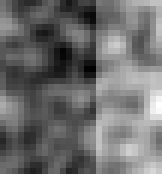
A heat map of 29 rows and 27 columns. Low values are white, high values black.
Lone odd cells: none. Seam: vertical, 60% of the way across, the left part higher. Stripes: none. Grain: blotchy.
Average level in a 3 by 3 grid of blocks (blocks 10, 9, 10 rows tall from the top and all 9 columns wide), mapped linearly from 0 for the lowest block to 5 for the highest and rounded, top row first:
451
540
530
